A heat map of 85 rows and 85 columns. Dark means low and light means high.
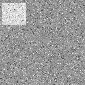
Ninth with the highest average: top left. Odd patch: higher, in the top left. Stripes: none. Mirror symmetry: none.
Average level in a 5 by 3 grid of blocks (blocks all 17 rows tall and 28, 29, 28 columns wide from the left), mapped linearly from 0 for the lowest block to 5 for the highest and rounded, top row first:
500 / 300 / 000 / 000 / 000
